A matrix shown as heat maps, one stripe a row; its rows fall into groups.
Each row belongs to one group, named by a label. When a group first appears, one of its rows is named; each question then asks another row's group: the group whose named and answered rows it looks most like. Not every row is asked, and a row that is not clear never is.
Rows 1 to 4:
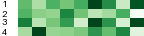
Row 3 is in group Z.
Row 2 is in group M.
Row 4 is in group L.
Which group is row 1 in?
Z
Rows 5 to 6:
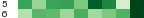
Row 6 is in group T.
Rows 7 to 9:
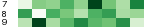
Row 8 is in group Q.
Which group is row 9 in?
L
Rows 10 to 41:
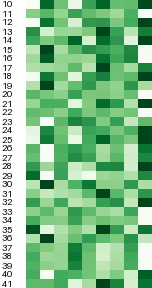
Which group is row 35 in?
Z
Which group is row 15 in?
L
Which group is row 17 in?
Z
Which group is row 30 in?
L
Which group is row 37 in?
M
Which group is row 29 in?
Q
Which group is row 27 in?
Q
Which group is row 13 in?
Z
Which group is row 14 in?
Z
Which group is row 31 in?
Z
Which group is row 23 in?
Q
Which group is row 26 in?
Q
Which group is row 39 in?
M
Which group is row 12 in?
T
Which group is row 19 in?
L
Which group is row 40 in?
Q
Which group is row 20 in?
M
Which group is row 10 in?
T
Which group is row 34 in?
M
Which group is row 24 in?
T
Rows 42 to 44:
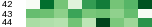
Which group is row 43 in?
M
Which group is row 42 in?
T
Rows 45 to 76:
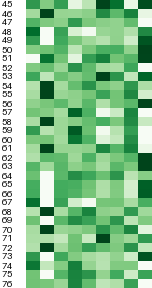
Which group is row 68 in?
L
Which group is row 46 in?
L
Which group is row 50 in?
T
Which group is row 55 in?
L
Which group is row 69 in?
Q
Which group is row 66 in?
Q
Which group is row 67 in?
Q
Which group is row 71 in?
Z
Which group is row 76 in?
M
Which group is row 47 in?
M
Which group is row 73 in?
Q
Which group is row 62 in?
T
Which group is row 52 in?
M
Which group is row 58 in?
L
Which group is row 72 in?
L
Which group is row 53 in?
Z
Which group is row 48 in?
Q
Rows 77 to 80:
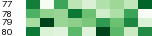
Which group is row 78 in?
M
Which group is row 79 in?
L
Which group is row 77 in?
Q
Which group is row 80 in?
Z
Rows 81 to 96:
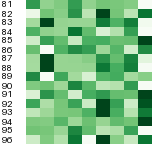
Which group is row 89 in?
Q
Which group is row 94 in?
T
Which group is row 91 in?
T
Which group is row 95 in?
M
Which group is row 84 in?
M
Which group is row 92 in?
Z
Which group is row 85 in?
T
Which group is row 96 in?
Z
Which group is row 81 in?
M
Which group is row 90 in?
M
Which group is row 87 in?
L
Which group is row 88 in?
L
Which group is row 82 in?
Z
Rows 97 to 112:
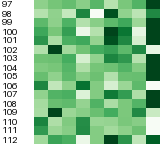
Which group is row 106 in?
M
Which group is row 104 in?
T
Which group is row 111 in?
M
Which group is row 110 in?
M
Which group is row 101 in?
Z
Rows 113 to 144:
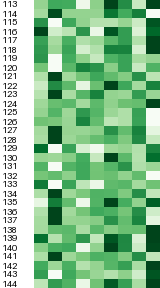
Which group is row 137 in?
L
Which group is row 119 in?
Q
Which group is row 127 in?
L
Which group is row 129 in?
Q
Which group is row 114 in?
L
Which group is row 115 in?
Q
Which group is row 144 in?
T
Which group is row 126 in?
M
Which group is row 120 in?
Q
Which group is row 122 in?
T
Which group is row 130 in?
Z
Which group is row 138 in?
T
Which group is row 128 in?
L
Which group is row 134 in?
L
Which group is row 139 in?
Z
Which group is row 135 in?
T
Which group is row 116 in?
Z
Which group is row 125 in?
M
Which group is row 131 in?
Q
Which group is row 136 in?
L
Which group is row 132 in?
M
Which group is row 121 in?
L
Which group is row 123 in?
L
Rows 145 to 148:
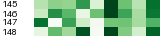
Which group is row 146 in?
T
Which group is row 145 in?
Z
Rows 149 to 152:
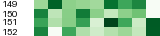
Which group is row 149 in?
L
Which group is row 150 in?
M
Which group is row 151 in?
Z
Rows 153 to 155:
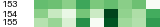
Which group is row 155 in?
Z
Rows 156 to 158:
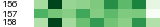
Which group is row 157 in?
M
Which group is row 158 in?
L
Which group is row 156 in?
L
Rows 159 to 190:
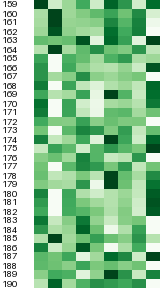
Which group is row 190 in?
L
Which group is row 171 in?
Q
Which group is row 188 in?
M
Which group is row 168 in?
Q
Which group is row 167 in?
M
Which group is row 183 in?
M
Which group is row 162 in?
L
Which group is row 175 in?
T
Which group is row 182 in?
Q
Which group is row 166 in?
Q
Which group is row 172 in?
M
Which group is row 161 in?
L
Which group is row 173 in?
Q
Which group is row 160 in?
L
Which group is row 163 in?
Z
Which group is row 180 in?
Q
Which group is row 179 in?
Z
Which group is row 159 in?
Z
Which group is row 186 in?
M
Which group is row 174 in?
Z
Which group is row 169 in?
Z
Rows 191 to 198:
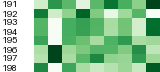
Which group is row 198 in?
Q
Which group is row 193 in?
Q
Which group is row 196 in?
L
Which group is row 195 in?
Q
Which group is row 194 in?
Q
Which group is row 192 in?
M
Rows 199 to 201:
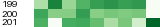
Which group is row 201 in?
Q
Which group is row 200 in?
M
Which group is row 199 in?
L
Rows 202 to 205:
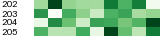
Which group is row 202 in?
L
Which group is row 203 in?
Q
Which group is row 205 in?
Z
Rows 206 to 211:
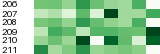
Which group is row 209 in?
T
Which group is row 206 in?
M
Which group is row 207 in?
Z
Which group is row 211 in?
M
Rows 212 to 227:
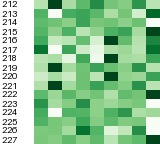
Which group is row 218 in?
Z
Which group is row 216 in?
Z
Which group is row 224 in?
Q
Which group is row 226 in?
M
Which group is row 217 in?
Q
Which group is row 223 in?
M
